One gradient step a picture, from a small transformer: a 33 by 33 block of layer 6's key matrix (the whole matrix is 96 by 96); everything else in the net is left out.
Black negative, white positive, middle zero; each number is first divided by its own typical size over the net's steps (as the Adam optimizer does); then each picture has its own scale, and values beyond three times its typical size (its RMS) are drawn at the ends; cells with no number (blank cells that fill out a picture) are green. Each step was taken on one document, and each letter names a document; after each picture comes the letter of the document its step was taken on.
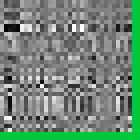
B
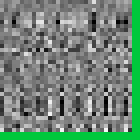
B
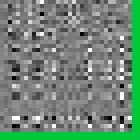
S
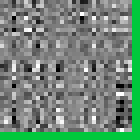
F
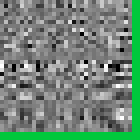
F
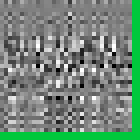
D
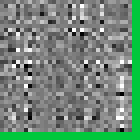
F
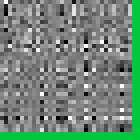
S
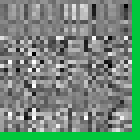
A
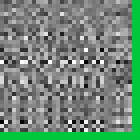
D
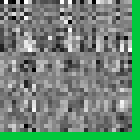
A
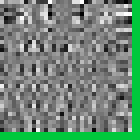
A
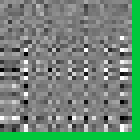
S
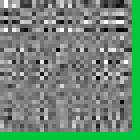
F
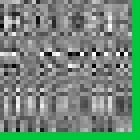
B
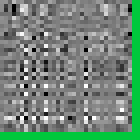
S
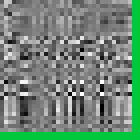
D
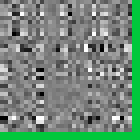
S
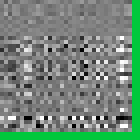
S
